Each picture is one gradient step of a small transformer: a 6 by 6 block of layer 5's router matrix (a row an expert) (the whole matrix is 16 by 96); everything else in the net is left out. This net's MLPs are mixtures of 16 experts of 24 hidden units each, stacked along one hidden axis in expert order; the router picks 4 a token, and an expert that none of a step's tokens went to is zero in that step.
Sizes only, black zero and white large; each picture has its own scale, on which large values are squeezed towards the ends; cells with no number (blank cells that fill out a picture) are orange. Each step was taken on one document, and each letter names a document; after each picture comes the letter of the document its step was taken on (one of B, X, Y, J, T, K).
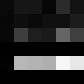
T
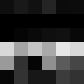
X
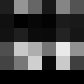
X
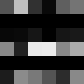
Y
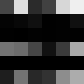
Y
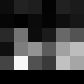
X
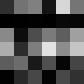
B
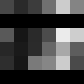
B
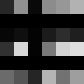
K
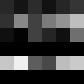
T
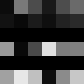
Y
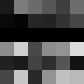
Y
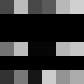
K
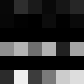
Y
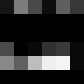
X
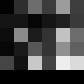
T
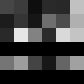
T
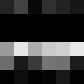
X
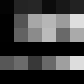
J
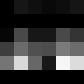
B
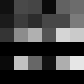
T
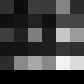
T
